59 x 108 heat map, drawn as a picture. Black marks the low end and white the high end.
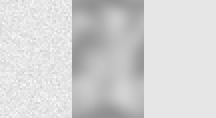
The table splits into one row of 3 panels. Panel 1,1: very high, fine-grained, faint in contrast. Panel 1,2: high, smooth. Panel 1,3: very high, flat.
